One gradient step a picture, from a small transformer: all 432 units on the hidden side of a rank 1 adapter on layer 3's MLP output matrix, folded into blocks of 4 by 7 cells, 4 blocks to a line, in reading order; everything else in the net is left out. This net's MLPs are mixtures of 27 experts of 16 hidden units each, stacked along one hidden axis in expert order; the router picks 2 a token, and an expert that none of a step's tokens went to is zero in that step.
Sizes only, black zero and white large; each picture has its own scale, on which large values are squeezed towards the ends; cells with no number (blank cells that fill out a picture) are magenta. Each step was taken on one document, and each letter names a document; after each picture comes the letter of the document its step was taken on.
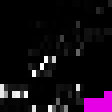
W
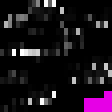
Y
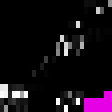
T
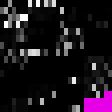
Y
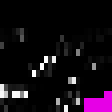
W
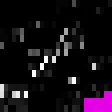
W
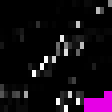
W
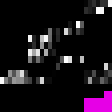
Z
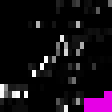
W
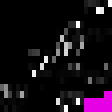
T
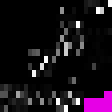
T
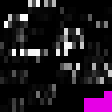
Y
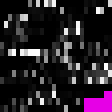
Y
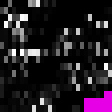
Y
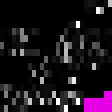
T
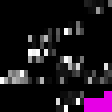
Z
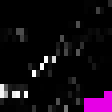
W
